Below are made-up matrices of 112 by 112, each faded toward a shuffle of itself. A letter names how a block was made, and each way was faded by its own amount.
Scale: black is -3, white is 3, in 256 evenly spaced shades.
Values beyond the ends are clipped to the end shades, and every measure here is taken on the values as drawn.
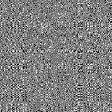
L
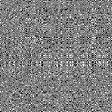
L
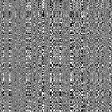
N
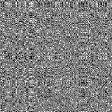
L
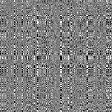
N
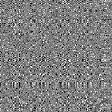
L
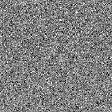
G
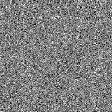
G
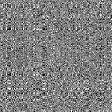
L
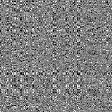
L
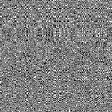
L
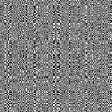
N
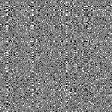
L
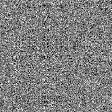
G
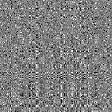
L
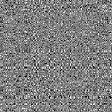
L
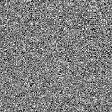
G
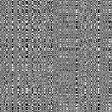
N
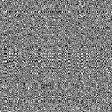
L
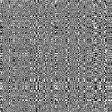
N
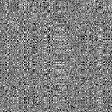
L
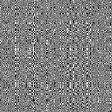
N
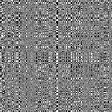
N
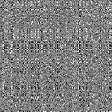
L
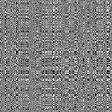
N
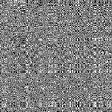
L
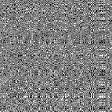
L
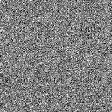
G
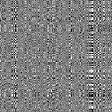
N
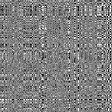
N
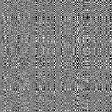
N
